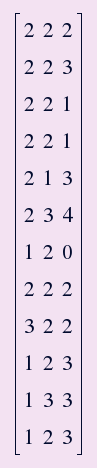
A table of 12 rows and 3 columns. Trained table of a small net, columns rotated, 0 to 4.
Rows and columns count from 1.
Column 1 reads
2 2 2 2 2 2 1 2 3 1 1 1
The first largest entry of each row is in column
1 3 1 1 3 3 2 1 1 3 2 3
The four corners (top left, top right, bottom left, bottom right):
2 2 1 3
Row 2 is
2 2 3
